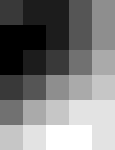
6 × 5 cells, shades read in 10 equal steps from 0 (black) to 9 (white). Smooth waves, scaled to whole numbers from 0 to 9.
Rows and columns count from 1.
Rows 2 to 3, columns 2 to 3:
0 1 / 1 2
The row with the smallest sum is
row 2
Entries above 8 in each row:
0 0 0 0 0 2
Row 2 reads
0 0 1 3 5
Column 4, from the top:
3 3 4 6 8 9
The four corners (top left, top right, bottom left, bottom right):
2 5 7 8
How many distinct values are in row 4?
5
